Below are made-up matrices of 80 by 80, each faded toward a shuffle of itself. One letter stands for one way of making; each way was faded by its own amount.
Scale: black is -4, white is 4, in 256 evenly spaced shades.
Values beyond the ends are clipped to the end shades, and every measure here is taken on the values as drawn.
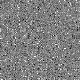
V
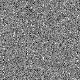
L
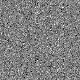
L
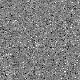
V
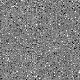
V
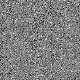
L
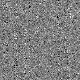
L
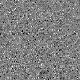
V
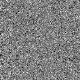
L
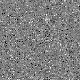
V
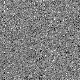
L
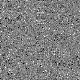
V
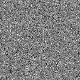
L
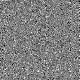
L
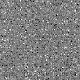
V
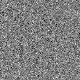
L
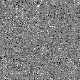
V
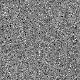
L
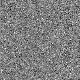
L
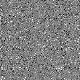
V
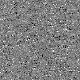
V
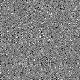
V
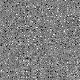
V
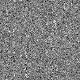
L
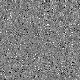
V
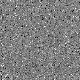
V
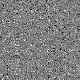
V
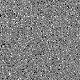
V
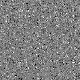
V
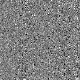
L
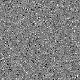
V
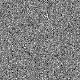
L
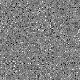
V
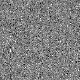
L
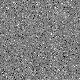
V
